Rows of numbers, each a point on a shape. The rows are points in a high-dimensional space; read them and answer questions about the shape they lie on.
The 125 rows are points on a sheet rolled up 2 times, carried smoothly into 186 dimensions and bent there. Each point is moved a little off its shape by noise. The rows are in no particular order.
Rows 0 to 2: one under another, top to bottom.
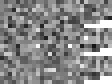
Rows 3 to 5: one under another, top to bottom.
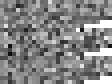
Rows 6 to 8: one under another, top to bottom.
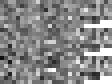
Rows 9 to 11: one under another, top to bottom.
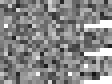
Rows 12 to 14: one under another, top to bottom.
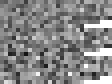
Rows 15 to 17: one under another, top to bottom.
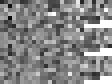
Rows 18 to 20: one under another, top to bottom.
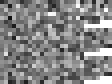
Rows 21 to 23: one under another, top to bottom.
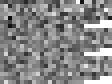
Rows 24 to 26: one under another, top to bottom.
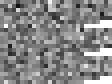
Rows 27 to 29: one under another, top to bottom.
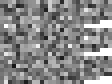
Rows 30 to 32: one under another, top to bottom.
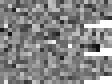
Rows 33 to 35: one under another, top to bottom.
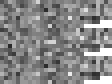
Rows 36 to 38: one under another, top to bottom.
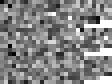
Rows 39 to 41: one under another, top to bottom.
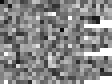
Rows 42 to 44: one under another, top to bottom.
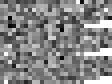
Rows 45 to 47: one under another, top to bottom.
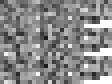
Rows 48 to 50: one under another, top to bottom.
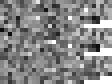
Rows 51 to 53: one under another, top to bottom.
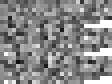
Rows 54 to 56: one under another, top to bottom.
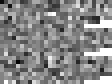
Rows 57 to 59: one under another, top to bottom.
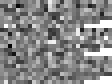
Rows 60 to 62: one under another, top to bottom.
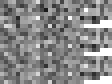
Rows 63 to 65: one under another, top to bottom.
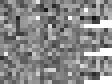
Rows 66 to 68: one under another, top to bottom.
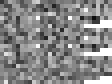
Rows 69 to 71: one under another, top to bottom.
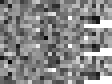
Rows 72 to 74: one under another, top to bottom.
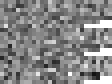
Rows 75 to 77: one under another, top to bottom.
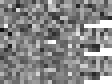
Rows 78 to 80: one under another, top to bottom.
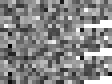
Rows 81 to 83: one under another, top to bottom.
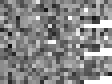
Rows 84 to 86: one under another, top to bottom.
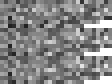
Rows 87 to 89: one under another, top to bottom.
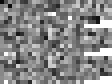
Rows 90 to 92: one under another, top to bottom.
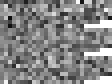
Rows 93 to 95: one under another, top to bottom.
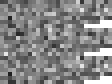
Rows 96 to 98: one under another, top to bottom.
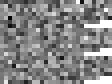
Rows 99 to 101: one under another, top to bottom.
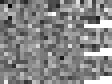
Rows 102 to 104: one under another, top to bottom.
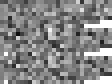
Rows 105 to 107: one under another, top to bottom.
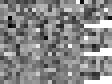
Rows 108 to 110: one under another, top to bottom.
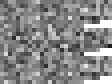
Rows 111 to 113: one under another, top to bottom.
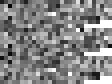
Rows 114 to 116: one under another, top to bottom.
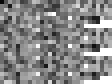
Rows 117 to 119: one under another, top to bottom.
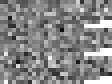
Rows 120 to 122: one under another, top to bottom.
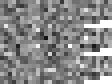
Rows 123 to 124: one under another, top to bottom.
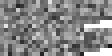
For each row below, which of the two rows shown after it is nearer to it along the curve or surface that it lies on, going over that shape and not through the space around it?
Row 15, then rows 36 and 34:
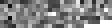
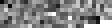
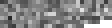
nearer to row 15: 36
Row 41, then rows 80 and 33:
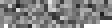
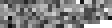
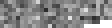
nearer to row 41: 33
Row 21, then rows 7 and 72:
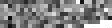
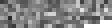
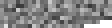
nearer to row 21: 7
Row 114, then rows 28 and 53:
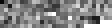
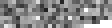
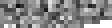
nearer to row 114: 28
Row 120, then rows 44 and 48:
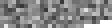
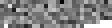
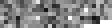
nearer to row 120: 44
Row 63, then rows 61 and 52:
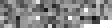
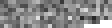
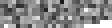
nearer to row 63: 52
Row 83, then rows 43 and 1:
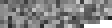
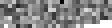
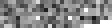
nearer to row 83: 43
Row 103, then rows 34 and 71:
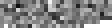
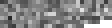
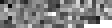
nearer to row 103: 34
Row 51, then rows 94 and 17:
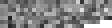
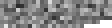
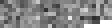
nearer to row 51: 17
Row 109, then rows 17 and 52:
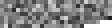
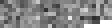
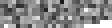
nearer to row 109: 52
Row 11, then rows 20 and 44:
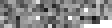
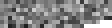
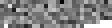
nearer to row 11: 44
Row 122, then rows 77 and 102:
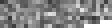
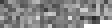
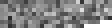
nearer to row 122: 77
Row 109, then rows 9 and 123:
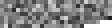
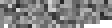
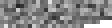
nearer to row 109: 9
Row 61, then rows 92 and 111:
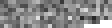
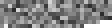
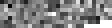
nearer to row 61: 92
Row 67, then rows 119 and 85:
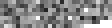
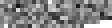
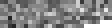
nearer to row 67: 119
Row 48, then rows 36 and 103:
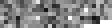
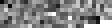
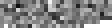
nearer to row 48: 36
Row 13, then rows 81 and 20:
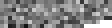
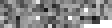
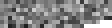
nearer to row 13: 20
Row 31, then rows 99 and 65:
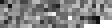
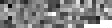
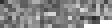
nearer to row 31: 99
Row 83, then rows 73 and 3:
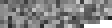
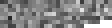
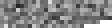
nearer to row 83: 73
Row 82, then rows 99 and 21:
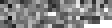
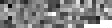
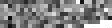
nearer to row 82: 99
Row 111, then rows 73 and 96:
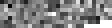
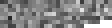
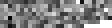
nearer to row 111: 96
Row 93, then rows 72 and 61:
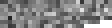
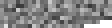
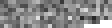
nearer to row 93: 61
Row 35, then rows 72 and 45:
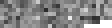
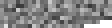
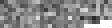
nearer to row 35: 45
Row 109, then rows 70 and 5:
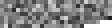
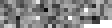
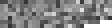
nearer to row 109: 5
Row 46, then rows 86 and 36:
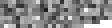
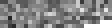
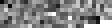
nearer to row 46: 36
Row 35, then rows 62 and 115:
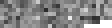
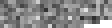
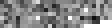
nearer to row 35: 62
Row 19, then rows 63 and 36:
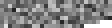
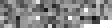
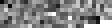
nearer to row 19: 63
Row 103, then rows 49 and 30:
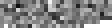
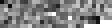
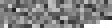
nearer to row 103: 30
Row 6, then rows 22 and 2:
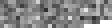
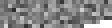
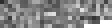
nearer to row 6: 2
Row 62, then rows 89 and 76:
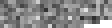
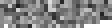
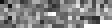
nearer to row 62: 89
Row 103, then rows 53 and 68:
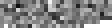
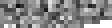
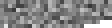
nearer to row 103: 53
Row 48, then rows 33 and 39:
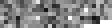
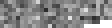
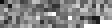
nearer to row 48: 39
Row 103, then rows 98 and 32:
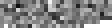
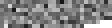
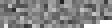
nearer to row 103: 98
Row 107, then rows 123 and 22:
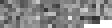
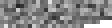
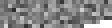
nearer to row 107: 123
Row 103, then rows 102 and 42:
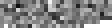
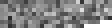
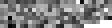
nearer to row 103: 102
